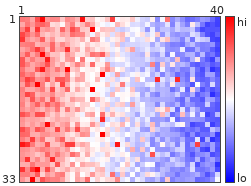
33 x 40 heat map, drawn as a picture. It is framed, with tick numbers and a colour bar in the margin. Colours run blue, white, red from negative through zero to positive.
The field climbs toward the left. The grain is fine, like static. No single row or column stands out from its neighbours.
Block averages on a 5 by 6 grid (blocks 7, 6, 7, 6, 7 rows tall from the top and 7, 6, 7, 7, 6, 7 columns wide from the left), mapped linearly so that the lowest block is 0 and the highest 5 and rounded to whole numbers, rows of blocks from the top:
5 4 3 2 1 0 / 5 4 3 2 1 0 / 5 4 3 2 1 0 / 5 4 3 2 1 0 / 5 4 3 2 1 0
